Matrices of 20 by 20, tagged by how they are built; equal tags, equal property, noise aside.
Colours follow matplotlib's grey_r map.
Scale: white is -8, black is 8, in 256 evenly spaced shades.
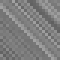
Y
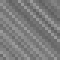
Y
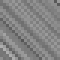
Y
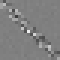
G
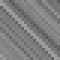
Y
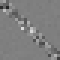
G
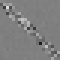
G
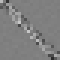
G
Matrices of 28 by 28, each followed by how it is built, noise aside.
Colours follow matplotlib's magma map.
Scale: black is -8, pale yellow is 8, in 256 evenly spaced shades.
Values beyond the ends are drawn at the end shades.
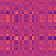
low rank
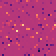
sparse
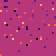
sparse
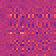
low rank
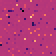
sparse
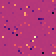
sparse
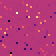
sparse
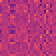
low rank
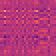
low rank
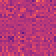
low rank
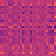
low rank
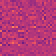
low rank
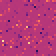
sparse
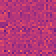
low rank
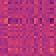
low rank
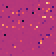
sparse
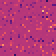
sparse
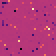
sparse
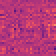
low rank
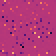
sparse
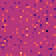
sparse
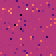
sparse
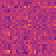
low rank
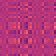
low rank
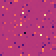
sparse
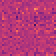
low rank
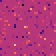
sparse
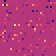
sparse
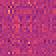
low rank
